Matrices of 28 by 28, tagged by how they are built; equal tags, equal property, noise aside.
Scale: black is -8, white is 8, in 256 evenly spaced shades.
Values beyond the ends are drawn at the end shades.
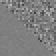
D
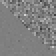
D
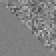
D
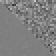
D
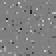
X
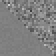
D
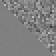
D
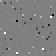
X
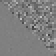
D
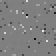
X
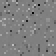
X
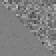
D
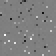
X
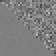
D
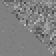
D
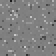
X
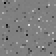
X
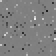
X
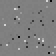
X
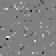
X
